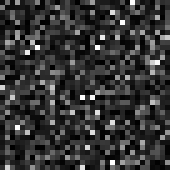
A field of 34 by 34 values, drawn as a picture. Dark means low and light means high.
No regular stripes run through it. Overall the values sit about 20% of the way up the scale. The grain is fine, like static. No single row or column stands out from its neighbours. Most values sit low, with a long tail of high ones.
